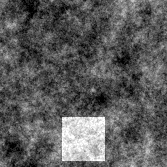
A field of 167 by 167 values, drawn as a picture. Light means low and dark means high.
The bottom middle is the ninth with the lowest average. There are no regular stripes. In the bottom middle lies a patch that is lower than the rest. Most values sit high, with a long tail of low ones.
